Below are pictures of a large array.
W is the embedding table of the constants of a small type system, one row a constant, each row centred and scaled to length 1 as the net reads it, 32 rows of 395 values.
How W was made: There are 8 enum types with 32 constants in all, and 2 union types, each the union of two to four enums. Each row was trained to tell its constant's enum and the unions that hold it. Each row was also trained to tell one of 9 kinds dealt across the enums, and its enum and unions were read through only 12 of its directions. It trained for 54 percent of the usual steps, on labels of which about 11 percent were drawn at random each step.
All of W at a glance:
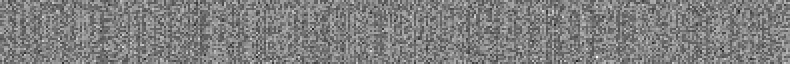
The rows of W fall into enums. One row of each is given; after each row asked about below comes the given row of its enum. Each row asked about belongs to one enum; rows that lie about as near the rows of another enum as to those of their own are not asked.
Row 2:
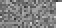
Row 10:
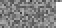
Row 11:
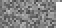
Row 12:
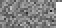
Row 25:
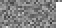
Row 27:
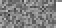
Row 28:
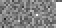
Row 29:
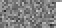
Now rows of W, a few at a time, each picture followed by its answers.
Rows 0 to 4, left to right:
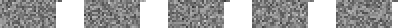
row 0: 10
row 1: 27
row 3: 11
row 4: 2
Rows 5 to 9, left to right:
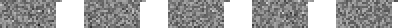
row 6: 27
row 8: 12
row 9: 10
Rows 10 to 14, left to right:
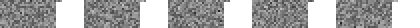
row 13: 10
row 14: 29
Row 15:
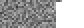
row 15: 10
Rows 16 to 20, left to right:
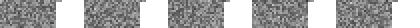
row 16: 29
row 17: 12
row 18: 27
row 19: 25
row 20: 12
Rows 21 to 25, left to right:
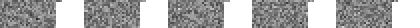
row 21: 11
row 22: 27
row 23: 11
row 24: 12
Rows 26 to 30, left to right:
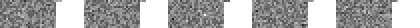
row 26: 11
